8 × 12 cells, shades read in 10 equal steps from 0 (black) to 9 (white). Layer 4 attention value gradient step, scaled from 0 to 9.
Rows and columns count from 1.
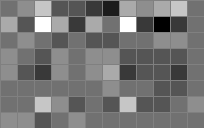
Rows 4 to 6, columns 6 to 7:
5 5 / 5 6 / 4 5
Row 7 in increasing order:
3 3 3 3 4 4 4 4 5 5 7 7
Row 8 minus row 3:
1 0 -1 1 1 1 1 0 0 -1 -1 0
